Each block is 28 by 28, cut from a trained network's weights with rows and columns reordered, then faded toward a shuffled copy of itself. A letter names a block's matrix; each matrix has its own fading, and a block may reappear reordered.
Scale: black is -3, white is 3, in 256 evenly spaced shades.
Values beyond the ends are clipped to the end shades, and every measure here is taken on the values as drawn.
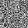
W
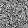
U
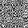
W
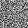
U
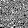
U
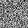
U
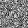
U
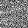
W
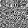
W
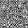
W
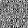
W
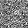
U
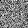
U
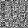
W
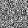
W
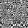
W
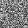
W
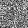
U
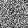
U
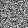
U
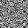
W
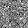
U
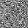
W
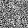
U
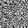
W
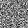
U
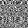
W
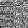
W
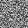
U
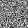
U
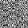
W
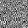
W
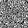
U
